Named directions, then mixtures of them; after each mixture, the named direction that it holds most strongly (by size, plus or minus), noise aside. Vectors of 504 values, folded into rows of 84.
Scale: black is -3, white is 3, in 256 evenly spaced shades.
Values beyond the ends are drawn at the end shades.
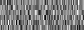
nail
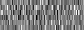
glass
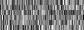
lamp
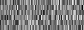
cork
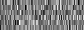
cork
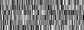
lamp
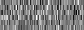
glass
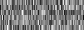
lamp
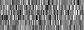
glass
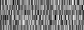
cork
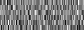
nail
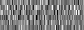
glass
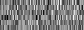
cork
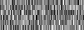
lamp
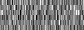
glass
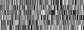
cork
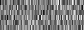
cork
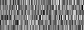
cork
